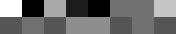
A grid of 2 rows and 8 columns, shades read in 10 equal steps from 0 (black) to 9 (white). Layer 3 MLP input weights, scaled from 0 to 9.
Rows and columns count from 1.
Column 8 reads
7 3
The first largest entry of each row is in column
1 4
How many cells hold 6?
1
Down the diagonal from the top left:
9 4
